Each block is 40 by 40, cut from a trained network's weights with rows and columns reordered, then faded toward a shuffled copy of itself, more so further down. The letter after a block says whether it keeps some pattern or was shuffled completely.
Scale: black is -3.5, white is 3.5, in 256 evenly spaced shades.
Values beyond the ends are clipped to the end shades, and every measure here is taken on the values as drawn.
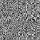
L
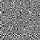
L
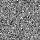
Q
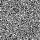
Q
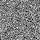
Q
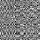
L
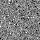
Q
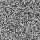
Q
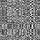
L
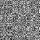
L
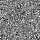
Q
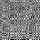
L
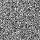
Q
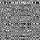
L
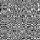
L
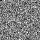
Q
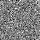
Q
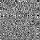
L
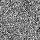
Q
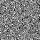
Q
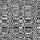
L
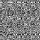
L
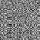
L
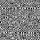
L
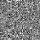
L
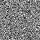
Q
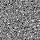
Q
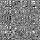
L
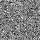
Q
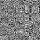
L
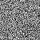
Q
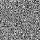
L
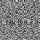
L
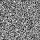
Q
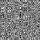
L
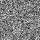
Q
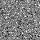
Q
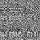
L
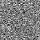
L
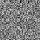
L
